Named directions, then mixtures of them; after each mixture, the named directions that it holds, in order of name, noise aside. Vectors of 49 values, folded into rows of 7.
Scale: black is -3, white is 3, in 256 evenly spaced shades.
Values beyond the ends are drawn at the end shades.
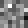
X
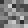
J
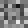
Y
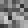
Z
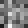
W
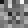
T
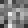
W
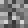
J, Z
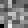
W, Z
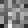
W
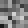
W, Z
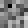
X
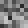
Z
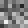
Y, Z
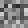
Y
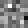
X, Z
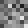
J, Z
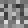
Y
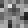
W, X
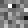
X, Y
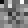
T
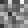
T, Z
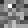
J, X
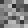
J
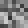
Z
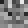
T
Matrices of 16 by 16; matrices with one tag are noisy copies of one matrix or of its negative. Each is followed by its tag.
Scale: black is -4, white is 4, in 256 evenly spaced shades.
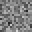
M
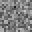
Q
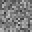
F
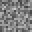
Q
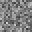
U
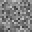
F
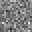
F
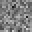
U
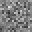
F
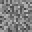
M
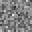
Q
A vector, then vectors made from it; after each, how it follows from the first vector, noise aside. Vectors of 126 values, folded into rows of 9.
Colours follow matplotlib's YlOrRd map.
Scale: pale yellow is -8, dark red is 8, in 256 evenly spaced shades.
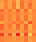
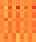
reversed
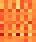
scaled up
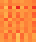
reversed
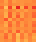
reversed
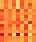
scaled up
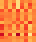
scaled up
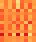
scaled up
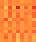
reversed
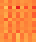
reversed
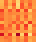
scaled up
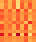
scaled up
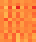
reversed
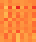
reversed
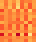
scaled up
